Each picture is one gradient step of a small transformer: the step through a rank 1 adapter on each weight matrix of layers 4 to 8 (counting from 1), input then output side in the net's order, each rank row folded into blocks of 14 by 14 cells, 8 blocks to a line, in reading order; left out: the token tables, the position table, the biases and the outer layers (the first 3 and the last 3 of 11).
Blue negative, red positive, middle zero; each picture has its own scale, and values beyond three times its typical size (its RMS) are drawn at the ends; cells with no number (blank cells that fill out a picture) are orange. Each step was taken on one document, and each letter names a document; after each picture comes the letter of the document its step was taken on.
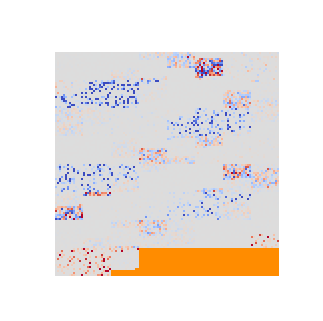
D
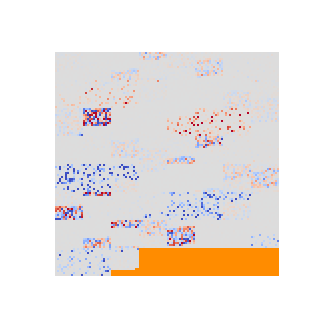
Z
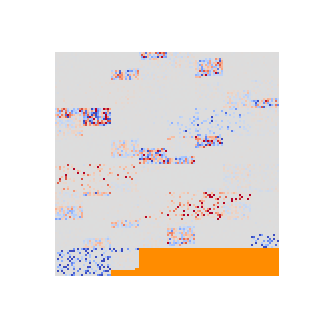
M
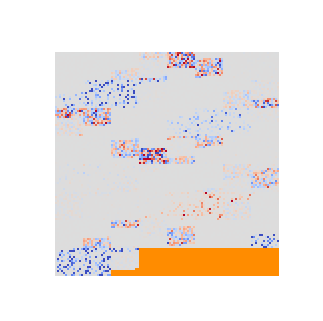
M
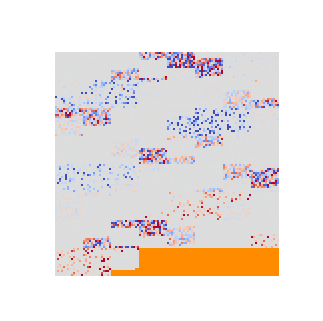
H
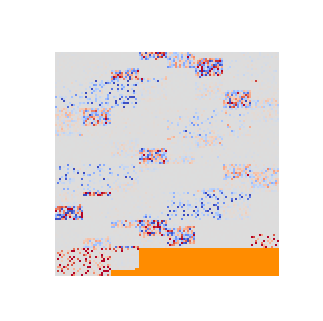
H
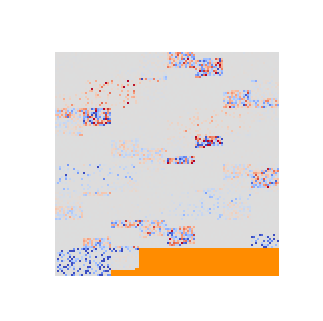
M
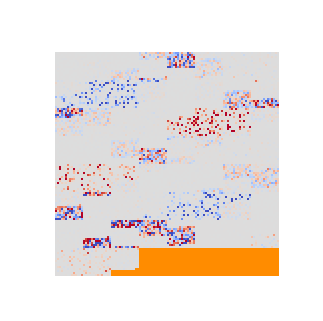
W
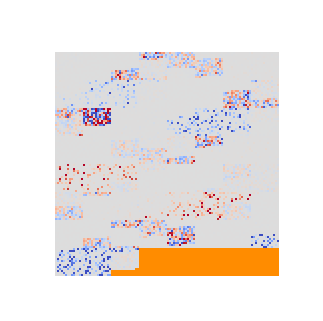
M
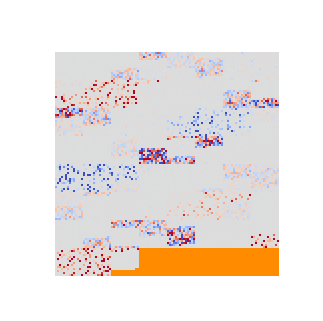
D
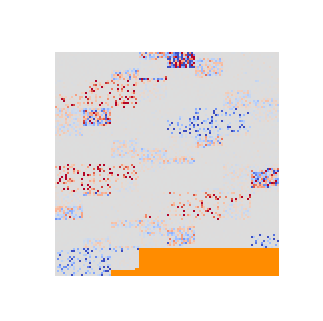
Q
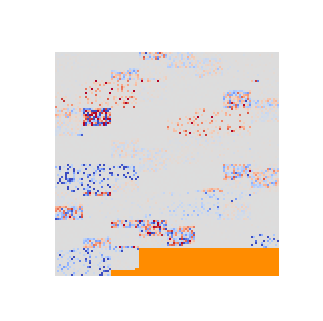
Z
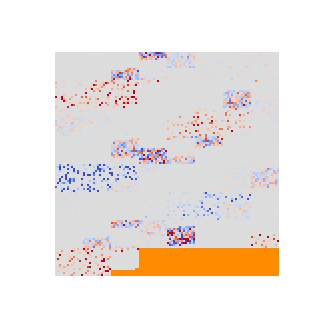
D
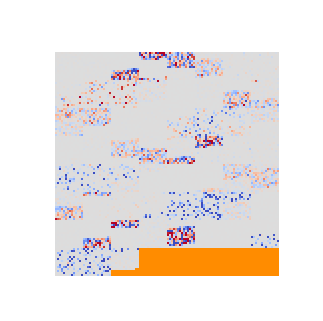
Q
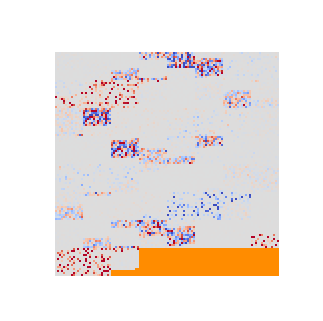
W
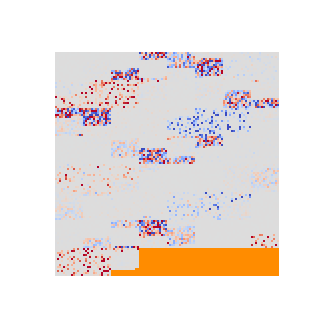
H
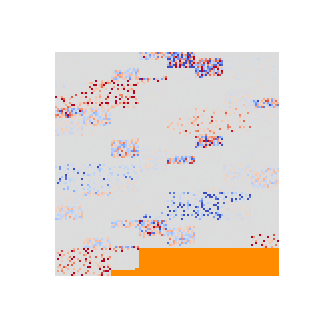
W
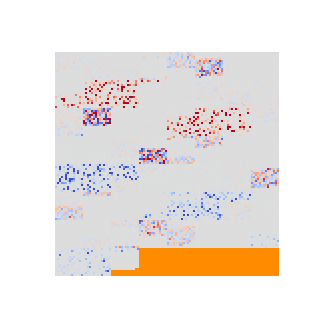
Z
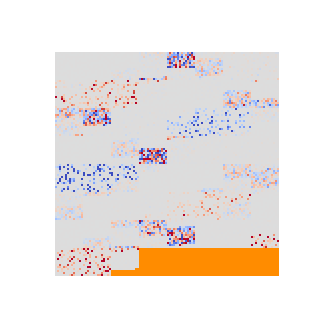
D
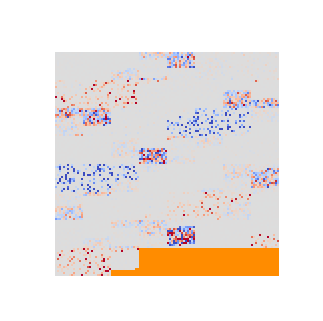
D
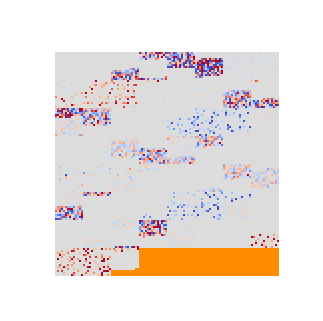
H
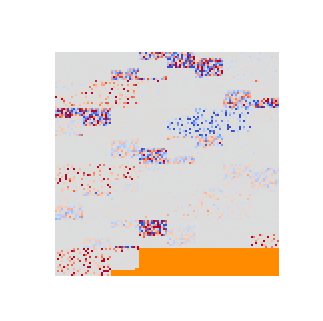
H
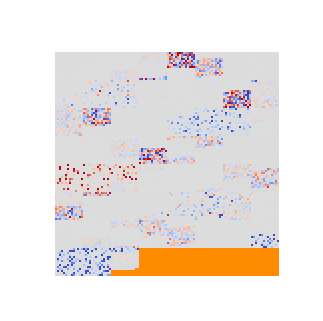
M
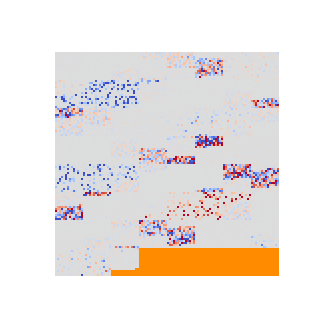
D
